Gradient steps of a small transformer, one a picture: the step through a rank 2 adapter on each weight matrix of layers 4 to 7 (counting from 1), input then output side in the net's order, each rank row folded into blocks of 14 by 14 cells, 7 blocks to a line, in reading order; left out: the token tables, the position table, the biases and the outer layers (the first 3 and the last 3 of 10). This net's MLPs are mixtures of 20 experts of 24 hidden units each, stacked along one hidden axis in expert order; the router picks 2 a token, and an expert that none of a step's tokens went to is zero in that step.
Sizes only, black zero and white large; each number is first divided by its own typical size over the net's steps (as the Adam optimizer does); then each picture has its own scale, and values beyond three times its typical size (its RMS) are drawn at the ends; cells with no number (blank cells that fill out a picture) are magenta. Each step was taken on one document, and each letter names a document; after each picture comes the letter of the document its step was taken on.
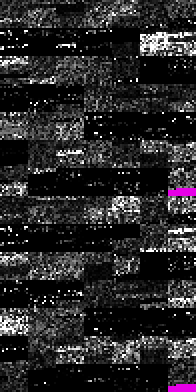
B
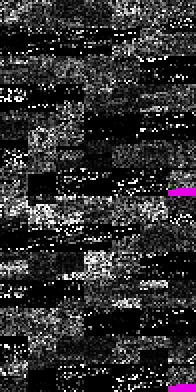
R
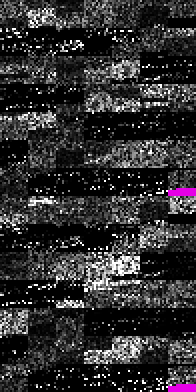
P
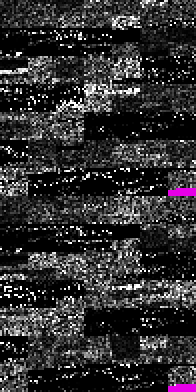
R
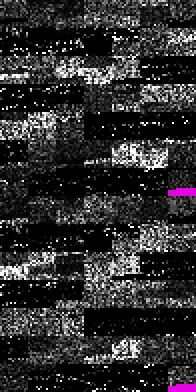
P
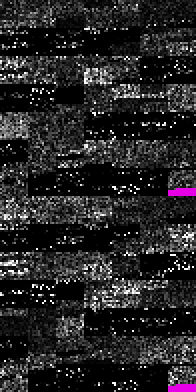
B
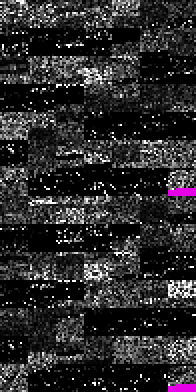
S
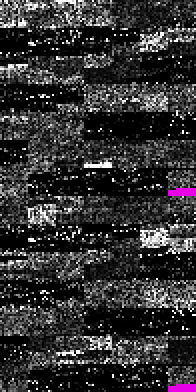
R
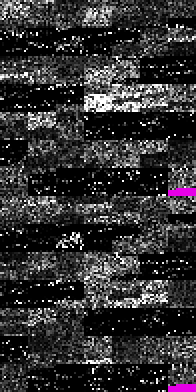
P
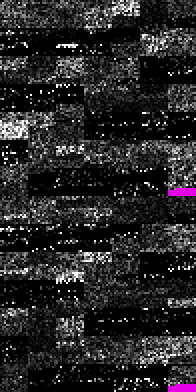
B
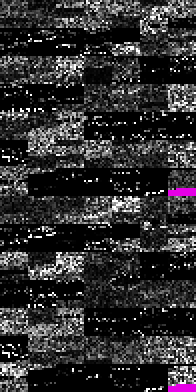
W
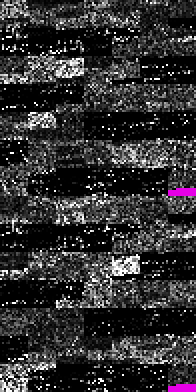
P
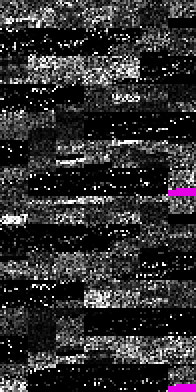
S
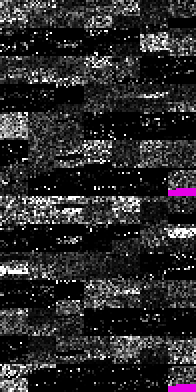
S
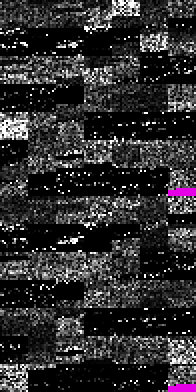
S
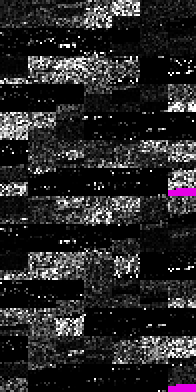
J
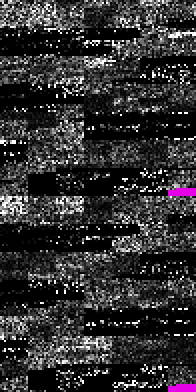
R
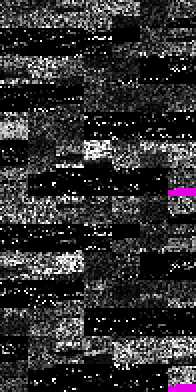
W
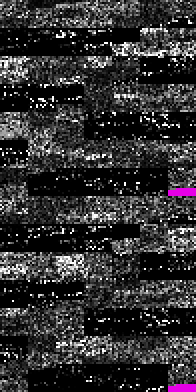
W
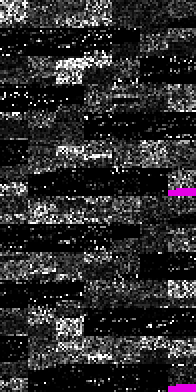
J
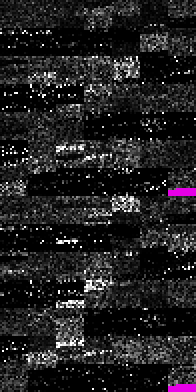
S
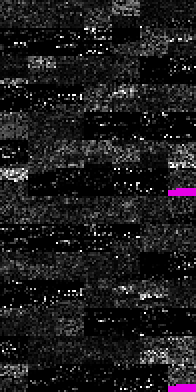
B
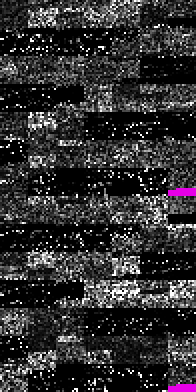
P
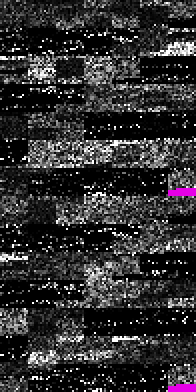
P
